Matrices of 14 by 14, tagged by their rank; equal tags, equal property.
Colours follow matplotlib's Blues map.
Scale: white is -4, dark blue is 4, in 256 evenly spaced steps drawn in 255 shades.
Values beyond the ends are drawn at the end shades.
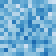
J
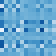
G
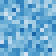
J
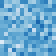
J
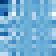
G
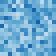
J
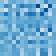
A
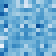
A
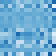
G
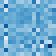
A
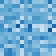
A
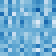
G
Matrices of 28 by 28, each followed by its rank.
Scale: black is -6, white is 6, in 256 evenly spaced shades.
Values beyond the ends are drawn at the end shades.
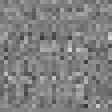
five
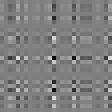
one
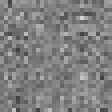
five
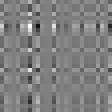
one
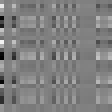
one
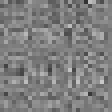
five
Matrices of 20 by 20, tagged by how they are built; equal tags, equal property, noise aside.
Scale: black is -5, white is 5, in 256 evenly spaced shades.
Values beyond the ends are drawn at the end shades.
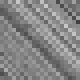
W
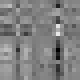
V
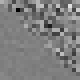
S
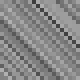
W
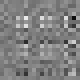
V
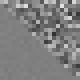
S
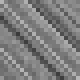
W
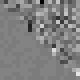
S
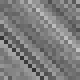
W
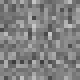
V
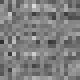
V
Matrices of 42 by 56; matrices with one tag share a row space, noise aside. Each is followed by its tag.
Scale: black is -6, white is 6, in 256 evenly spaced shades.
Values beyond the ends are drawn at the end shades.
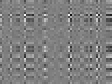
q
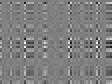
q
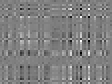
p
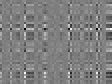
q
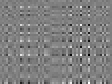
p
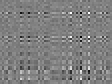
p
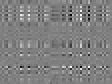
p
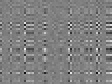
q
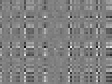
q
